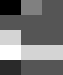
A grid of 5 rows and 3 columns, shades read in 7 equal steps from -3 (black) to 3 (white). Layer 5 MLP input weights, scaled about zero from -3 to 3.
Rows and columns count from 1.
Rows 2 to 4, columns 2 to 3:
-1 -1 / -1 -1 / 2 2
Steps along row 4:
down same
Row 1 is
-3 0 -1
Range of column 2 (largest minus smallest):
3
